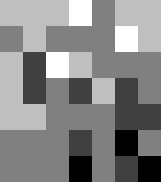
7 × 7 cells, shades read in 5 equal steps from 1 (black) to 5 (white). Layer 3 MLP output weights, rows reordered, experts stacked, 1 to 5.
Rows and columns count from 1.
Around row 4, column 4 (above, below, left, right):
4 3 3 4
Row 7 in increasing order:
1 1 2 3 3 3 3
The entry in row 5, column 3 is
3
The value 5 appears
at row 1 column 4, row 2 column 6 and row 3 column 3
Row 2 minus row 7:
0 1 0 2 0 3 3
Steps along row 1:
same same up down up same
